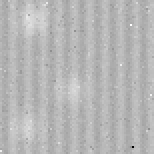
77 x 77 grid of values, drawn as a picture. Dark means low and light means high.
Odd rows or columns: none. Average level on the scale: 70%. Bumps: three. Stripes: upright, repeating 10 times. Histogram: heavy tails on both sides. Slope: none.
